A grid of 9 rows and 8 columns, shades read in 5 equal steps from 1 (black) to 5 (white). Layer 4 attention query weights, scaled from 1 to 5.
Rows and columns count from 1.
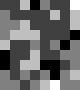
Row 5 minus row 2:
1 0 0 1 0 -1 -1 -1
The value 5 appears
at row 1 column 8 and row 9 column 6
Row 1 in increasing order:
1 2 2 2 2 3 4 5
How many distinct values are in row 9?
4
